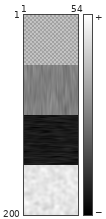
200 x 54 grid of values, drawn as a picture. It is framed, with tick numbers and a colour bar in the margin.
It is made of 4 by 1 panels. Panel 1,1: high, checkered. Panel 2,1: middling, streaked downward, faint in contrast. Panel 3,1: very low, streaked across, faint in contrast. Panel 4,1: very high, blotchy, faint in contrast.
